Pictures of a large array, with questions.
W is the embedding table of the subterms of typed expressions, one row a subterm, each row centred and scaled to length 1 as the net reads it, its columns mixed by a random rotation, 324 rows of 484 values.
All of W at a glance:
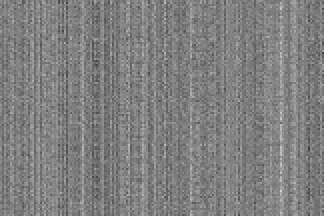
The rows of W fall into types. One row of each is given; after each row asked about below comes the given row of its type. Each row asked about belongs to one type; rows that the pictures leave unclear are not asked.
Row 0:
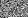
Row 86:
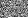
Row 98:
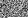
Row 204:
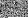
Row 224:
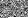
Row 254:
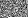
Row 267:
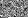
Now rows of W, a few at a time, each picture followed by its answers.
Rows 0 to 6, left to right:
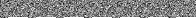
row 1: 224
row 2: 254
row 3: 267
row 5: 224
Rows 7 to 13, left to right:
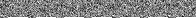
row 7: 98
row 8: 86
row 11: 267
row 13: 267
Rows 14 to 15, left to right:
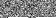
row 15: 98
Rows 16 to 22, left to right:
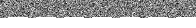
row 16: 86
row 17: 224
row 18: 224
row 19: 267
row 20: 204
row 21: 86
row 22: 224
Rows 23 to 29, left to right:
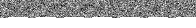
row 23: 224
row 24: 254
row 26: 224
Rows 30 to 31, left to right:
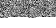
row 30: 86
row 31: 224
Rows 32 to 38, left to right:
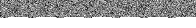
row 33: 0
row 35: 204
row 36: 204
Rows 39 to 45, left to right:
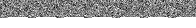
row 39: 98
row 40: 254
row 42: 267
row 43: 224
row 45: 224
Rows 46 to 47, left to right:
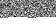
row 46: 224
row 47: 254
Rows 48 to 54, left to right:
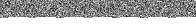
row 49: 98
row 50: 254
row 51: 86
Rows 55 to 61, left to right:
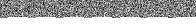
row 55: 98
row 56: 204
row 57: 254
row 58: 204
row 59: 254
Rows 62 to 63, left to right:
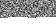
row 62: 254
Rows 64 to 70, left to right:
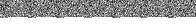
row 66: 0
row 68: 0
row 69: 98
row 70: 86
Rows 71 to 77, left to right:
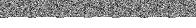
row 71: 267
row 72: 86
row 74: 224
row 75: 98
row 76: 0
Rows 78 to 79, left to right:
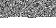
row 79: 267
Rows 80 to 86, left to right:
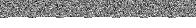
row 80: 254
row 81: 0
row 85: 254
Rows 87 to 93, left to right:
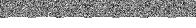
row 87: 0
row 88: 204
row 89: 86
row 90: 98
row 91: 98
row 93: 204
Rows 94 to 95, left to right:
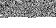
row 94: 204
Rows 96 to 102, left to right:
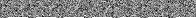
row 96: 98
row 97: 267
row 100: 224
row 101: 98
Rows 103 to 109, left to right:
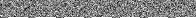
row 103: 267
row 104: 98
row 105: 267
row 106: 86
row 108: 254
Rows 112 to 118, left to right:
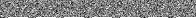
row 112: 267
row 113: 224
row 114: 204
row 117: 0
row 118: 86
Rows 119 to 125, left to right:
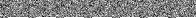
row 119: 98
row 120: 224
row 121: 204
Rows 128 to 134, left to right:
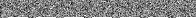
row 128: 224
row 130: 204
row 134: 86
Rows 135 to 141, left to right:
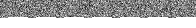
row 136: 254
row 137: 86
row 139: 254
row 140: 98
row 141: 86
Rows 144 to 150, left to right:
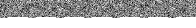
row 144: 98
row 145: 224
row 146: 224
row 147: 98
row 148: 0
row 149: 204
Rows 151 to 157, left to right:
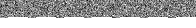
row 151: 204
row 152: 204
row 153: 86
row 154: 98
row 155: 267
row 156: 98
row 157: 254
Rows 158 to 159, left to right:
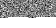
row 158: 254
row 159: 0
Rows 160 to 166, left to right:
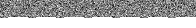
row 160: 86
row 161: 0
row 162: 254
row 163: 224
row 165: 254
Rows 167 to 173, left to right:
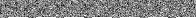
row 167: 204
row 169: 204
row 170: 267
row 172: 0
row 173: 254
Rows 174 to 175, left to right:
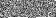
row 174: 86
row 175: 204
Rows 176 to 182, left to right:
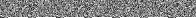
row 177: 86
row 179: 86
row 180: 254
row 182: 267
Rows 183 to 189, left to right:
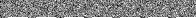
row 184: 204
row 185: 0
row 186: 267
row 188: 0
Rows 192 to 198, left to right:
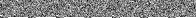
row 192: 267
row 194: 267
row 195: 98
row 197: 86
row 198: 254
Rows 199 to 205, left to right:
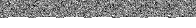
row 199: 86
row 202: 254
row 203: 267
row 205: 267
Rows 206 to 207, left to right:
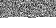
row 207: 254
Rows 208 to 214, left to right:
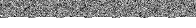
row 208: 267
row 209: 98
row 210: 224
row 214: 254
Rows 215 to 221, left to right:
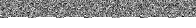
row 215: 267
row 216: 224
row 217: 224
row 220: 267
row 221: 224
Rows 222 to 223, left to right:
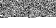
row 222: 267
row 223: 224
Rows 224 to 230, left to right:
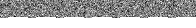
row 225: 254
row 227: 224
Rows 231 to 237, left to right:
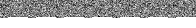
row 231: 98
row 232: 254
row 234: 224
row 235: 0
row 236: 224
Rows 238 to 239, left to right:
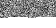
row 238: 86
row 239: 224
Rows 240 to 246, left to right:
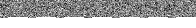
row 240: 98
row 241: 254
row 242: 224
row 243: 267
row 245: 204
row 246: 267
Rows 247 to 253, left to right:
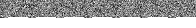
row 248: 98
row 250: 86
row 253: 254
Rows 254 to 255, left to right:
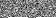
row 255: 224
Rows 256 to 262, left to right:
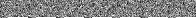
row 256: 86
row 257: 267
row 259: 267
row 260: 204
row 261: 0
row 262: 204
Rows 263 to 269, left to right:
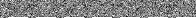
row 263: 224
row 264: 98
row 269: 204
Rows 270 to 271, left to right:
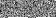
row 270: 204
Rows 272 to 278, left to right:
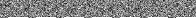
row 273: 0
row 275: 98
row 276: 86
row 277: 254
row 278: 267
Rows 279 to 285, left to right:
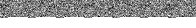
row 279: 98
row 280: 254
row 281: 254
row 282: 224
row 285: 267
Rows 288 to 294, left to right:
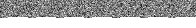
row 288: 86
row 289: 86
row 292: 267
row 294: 98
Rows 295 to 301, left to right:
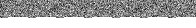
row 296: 98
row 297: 254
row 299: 86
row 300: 254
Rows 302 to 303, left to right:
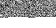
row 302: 204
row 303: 98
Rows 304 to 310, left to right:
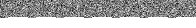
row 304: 0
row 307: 254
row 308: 254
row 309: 254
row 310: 224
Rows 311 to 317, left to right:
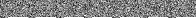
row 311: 0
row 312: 98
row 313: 0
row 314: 267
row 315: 254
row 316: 204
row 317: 86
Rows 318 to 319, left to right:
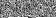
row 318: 86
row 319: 267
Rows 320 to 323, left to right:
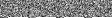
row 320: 254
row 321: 224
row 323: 86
